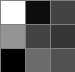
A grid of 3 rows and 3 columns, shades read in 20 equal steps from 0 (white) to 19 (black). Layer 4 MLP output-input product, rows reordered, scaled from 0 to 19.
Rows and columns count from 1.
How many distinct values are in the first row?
3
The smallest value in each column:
0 11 13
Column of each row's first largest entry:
2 3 1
